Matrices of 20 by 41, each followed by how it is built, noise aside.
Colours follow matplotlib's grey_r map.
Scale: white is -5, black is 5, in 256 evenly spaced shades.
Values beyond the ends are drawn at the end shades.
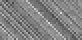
Toeplitz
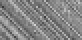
Toeplitz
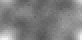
smooth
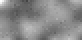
smooth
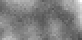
smooth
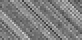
Toeplitz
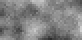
smooth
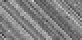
Toeplitz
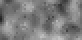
smooth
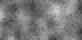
smooth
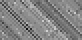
Toeplitz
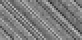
Toeplitz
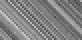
Toeplitz
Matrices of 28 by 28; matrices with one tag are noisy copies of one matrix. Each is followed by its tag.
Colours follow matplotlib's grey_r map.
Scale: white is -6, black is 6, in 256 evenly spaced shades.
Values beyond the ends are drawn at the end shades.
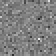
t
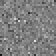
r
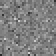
r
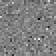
t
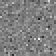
t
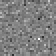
t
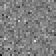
r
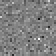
t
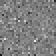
r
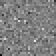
r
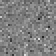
t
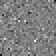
r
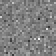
t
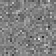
t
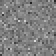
r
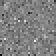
r
